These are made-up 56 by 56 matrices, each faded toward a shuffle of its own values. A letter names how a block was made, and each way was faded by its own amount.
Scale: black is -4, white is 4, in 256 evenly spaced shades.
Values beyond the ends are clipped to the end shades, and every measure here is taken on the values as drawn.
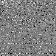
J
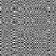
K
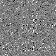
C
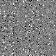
C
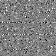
J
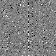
C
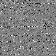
J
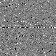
J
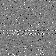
J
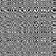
K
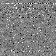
J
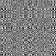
K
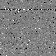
J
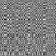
K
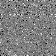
J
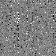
C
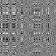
K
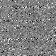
J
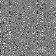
C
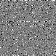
J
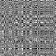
K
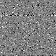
J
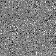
C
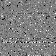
J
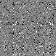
C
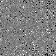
C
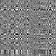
K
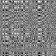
K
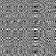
K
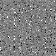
C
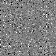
C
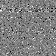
J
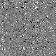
C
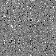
C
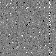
C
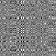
K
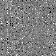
C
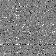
J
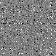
C
